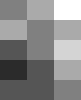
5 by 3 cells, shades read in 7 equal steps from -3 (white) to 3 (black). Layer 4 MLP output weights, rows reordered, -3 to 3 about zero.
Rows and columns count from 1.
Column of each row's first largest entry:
1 2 1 1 1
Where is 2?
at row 4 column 1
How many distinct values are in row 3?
3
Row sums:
-4 -2 -1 2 2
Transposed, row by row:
0 -1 1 2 1 / -1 0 0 1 1 / -3 -1 -2 -1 0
